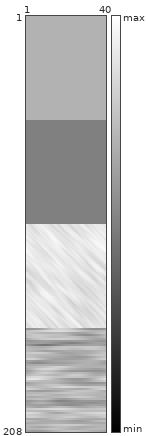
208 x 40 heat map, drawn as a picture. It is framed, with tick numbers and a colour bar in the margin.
The table splits into 4 rows of 1 panel. Panel 1,1: high, flat. Panel 2,1: middling, flat. Panel 3,1: very high, slanting down to the right, faint in contrast. Panel 4,1: high, streaked across.
